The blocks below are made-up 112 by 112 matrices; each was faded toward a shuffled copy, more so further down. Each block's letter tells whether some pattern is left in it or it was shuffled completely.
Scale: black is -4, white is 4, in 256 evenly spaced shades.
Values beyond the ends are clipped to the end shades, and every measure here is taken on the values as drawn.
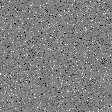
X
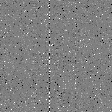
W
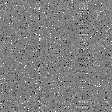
W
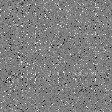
W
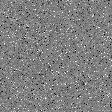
X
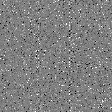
W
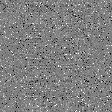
W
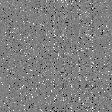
W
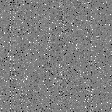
W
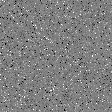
X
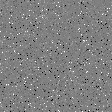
X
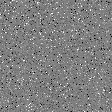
X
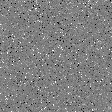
X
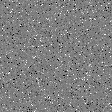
X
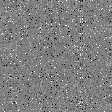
W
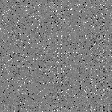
W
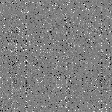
W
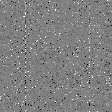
W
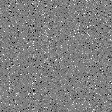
W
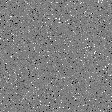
X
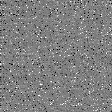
W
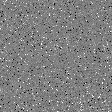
X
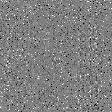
W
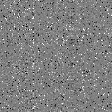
W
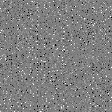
W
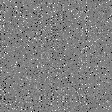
W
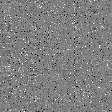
W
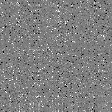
W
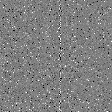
W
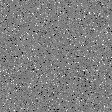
X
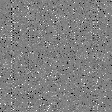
W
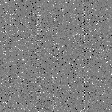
W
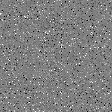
W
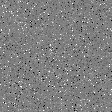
X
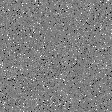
X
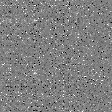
W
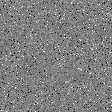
X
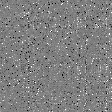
W
